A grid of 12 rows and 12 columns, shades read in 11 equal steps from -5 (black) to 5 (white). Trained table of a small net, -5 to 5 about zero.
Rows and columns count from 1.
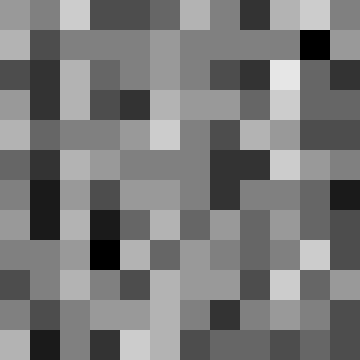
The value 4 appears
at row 3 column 10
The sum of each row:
3 -3 -8 -1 2 -3 -11 -7 -2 3 -2 -9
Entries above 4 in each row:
0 0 0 0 0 0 0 0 0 0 0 0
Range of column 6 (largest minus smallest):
4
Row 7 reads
0 -4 1 -2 1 1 0 -3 0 0 -1 -4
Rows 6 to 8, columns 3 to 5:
2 1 0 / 1 -2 1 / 2 -4 -1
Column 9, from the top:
-3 0 -3 -1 2 -3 0 -1 -1 -2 0 -1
